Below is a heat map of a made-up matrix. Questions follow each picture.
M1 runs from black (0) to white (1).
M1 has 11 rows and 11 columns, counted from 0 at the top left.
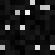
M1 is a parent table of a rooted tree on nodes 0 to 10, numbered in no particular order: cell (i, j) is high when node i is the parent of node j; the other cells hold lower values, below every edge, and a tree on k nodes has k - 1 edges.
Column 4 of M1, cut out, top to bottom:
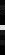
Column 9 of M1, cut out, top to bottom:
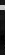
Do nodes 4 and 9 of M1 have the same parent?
no
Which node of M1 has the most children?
9
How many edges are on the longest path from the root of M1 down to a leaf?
5
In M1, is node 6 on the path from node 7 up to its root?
no
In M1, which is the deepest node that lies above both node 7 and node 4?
5
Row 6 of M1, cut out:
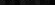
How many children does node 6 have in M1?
0
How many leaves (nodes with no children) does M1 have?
6
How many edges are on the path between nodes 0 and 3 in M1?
5
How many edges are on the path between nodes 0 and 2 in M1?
4
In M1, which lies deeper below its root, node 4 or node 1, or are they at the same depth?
the same depth
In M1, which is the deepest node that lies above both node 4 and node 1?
5
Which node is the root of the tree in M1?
2
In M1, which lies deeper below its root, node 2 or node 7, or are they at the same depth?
node 7
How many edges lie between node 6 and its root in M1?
5
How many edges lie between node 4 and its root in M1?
2
